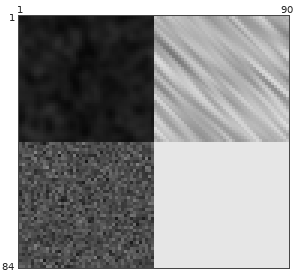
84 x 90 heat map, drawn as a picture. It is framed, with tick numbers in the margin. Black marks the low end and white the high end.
The table splits into 2 rows of 2 panels. Panel 1,1: very low, blotchy, faint in contrast. Panel 1,2: high, slanting down to the right. Panel 2,1: low, fine-grained. Panel 2,2: very high, flat.
